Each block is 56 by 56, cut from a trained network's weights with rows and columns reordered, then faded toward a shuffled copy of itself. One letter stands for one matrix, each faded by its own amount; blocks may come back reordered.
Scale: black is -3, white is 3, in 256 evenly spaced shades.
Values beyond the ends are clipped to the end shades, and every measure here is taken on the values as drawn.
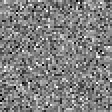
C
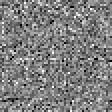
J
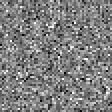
J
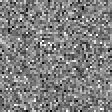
J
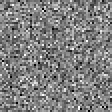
C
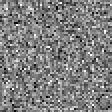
C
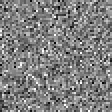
C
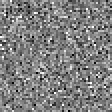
J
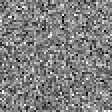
C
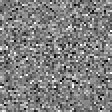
J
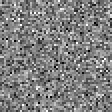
J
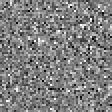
C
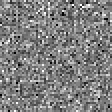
J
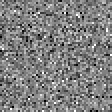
J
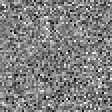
C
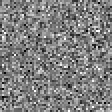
C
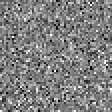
J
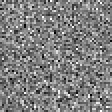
C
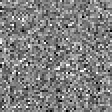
C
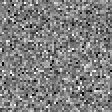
J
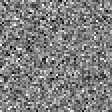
C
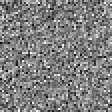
C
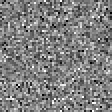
J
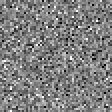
J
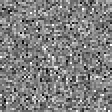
J
